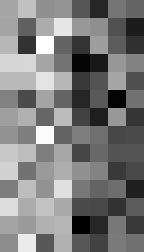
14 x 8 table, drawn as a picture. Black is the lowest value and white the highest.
Ninth with the highest average: top left. Average level on the scale: 50%. Seam: vertical, 50% of the way across, the left part higher.
